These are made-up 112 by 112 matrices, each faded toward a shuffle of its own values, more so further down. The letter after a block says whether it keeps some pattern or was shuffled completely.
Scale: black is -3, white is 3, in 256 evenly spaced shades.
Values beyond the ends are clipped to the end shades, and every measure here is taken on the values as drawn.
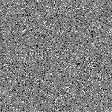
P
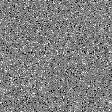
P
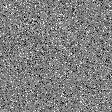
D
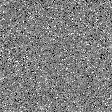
D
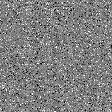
P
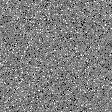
D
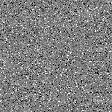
P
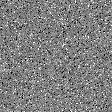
D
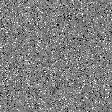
P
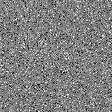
P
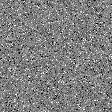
D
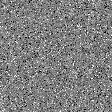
D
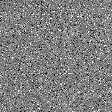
P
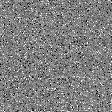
P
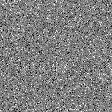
P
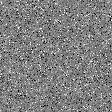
D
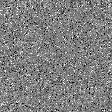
P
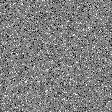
D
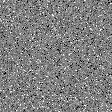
D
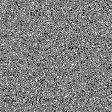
P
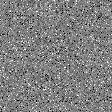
P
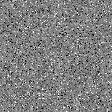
P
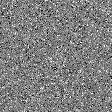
D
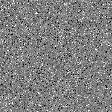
P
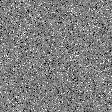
D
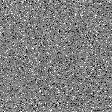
P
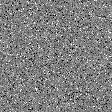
D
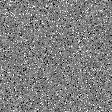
D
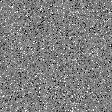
P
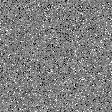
P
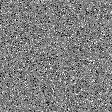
D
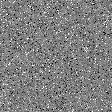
D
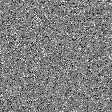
D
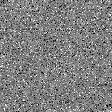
P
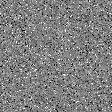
P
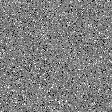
P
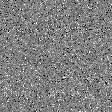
P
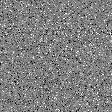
P
